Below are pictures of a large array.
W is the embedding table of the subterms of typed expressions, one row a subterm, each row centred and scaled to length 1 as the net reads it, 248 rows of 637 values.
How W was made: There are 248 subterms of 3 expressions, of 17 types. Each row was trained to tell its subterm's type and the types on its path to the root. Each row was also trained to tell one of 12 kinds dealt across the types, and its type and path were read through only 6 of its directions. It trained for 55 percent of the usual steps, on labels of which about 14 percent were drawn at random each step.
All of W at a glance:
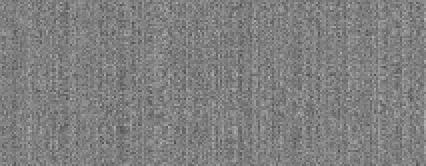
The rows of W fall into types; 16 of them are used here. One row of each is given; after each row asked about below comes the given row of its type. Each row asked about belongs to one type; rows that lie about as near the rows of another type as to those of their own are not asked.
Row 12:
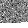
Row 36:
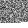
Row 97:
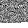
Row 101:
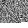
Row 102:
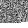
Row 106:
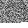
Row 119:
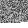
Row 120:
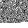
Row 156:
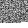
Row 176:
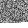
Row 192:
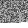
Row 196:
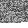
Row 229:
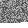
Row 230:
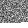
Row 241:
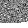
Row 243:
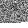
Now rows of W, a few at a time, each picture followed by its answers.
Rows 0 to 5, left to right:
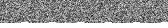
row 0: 97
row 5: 176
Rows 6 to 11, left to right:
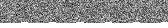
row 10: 229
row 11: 229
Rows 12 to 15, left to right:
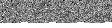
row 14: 97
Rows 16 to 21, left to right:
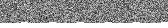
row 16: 243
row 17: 101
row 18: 119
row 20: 12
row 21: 156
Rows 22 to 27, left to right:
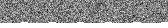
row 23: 230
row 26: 101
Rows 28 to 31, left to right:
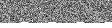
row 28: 101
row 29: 106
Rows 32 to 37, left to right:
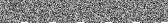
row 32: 119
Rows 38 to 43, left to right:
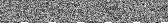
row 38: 196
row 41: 119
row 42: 176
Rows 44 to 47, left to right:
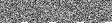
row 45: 97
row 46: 106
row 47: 176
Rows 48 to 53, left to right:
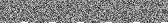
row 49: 229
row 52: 176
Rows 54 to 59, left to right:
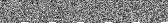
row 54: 120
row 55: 101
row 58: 192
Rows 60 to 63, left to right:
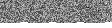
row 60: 176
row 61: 229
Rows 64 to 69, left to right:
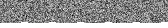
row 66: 102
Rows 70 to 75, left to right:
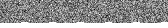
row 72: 106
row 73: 241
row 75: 176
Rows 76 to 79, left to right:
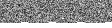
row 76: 102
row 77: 119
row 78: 243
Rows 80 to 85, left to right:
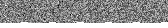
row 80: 106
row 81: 102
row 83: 102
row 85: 229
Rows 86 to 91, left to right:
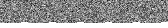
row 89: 97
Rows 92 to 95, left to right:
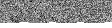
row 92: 156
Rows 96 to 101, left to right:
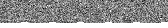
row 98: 243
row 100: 120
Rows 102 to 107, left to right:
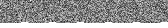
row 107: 119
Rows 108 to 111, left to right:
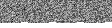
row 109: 102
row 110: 196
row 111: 101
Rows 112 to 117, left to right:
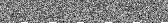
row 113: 101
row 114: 102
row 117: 36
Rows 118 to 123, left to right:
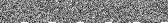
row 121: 102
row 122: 229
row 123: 119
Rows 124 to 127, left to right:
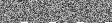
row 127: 102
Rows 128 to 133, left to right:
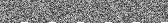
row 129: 120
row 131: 106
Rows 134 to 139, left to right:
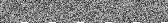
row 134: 12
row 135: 36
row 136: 36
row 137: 12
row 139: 97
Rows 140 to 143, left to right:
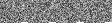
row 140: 176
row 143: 102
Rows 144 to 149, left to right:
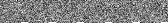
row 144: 97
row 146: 36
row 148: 230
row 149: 12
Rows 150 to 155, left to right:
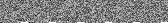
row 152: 156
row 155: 36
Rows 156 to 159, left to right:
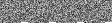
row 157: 156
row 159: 229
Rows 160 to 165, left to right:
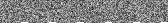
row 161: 192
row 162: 156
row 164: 176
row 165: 192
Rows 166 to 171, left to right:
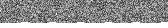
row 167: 101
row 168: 156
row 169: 106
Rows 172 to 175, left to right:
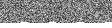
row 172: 36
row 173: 156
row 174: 176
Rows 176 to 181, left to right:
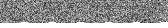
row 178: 12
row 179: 192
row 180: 156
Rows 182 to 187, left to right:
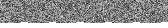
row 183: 243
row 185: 101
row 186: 12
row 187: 176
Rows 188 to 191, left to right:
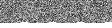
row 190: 192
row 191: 119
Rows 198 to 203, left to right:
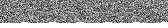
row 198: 230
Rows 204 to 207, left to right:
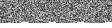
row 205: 119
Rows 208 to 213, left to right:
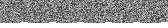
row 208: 106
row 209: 102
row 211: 243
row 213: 101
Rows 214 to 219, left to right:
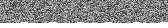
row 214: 119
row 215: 229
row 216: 241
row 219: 156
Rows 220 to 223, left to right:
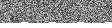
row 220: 120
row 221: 119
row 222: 229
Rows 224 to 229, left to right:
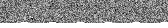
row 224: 229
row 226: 36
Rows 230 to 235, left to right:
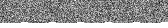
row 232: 101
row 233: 192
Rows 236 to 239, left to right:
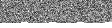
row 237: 12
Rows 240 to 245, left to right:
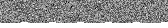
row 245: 156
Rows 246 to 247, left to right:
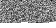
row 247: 97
